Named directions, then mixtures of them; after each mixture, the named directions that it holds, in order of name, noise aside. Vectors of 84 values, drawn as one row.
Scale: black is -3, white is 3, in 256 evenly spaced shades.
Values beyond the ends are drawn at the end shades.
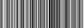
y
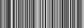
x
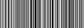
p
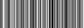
p, x, y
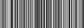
x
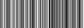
x, y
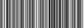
p, x, y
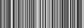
x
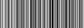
p, y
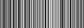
x, y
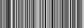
x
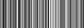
y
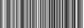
x, y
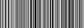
p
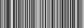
x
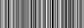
p, x
